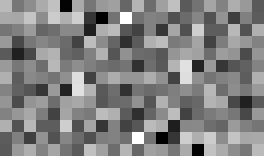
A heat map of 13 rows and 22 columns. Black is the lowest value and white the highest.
The histogram is bell-shaped. No regular stripes run through it. There is no seam. On average the colour sits 50% of the way up the scale. A half turn leaves it unchanged.
